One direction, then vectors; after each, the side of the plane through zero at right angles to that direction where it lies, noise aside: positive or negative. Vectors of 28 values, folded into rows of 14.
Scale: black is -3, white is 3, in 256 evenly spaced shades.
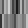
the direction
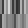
positive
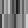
positive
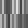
negative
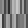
negative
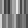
negative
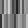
positive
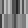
positive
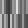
negative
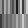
positive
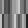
negative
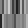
positive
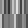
negative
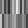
negative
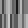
positive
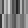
positive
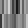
positive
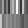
negative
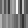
negative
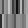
positive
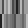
positive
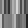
negative
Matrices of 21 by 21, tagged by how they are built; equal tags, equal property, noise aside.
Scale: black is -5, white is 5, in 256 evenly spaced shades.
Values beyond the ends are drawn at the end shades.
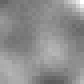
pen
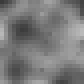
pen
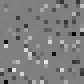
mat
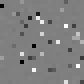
mat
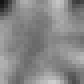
pen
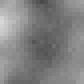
pen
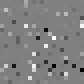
mat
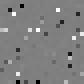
mat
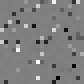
mat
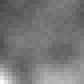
pen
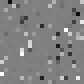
mat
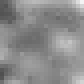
pen
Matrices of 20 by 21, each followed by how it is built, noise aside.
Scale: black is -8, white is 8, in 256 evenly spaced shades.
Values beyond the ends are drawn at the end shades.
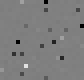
sparse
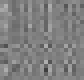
low rank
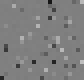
sparse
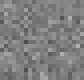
low rank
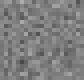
low rank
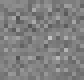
low rank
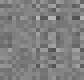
low rank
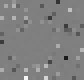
sparse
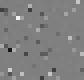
sparse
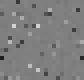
sparse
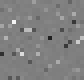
sparse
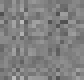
low rank
